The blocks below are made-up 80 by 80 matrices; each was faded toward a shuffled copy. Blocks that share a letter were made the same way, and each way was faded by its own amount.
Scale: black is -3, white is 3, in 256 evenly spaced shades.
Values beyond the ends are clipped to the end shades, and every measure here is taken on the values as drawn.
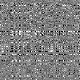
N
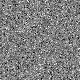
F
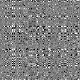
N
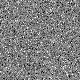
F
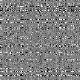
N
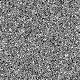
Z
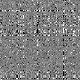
N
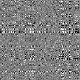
N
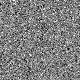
Z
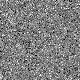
F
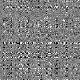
N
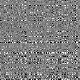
N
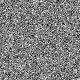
Z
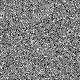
F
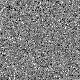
F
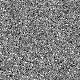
Z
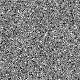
Z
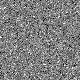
F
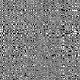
N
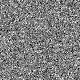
Z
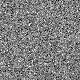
Z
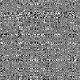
N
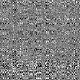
N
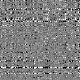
N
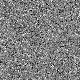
Z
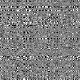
N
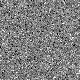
Z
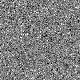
F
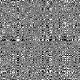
N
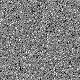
F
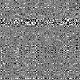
N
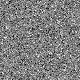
Z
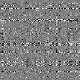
N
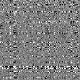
N
